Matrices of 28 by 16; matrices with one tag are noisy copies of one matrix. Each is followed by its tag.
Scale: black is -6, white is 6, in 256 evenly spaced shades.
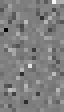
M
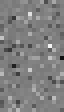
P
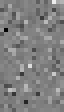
M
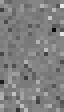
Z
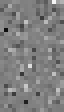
M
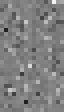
M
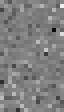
Z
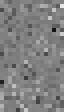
Z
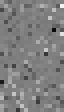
Z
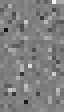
M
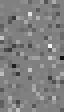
P
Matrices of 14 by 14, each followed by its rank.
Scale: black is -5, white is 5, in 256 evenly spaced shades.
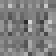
two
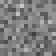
full rank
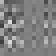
two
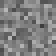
full rank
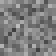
full rank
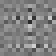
two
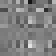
two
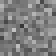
full rank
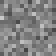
full rank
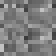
three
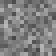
full rank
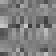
two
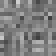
three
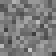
full rank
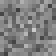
full rank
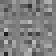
three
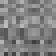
two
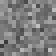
full rank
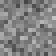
full rank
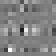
two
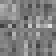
three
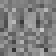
three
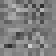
three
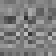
three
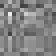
two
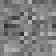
three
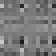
two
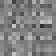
three
